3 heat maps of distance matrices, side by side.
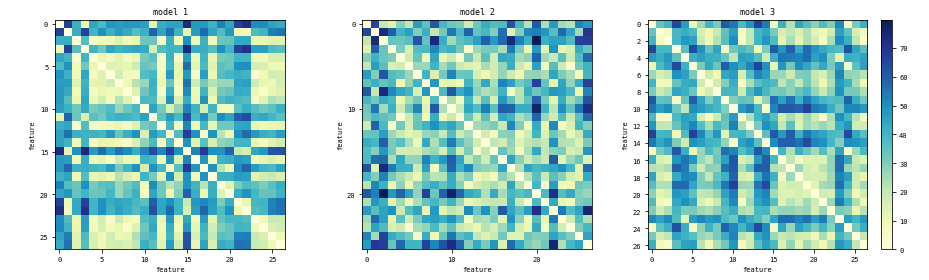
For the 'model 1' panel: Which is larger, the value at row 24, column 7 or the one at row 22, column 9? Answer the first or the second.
the second
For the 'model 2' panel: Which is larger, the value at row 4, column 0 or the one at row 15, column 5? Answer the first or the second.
the first
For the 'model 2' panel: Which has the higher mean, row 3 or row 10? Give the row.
10
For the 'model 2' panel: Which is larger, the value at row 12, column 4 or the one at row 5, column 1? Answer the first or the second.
the second
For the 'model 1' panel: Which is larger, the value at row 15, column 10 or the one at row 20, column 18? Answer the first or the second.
the first
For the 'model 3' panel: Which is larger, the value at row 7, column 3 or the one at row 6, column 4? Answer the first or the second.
the second
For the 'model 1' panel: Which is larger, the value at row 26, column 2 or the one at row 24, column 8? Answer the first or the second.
the first
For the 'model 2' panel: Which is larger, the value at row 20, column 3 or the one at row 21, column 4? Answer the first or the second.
the first
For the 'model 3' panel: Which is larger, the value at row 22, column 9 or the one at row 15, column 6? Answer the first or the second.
the first
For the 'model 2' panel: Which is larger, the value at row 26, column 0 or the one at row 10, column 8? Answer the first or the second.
the second
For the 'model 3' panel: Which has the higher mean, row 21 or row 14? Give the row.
14
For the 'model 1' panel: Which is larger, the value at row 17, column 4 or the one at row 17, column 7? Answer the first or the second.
the first
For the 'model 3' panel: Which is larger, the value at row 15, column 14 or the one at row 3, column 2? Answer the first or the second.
the first
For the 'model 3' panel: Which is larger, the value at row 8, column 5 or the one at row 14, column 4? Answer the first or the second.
the first
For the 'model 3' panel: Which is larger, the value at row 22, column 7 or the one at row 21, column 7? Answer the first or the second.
the first
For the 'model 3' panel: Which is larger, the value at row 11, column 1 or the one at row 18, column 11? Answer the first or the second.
the second
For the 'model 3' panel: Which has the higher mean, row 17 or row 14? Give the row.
14
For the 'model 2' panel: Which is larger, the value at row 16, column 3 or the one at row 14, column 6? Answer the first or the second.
the first
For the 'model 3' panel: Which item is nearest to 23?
4
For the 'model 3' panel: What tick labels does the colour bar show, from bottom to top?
0, 10, 20, 30, 40, 50, 60, 70
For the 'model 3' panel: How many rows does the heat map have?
27
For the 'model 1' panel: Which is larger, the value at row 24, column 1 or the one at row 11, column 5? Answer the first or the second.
the first
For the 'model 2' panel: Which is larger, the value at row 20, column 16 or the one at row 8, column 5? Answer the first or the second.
the second
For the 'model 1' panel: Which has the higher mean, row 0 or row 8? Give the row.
0
